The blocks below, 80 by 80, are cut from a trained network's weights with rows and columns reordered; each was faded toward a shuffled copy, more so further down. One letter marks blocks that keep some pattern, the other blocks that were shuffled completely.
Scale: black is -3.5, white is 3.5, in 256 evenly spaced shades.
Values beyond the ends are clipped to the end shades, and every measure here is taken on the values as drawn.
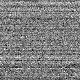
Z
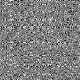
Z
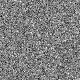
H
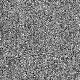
Z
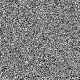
Z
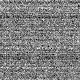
Z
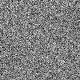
H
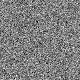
H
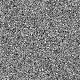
H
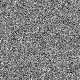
H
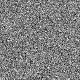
H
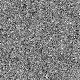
H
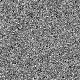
H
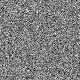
H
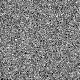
Z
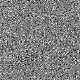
Z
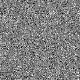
Z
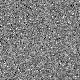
H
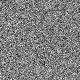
H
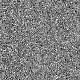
Z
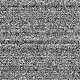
Z
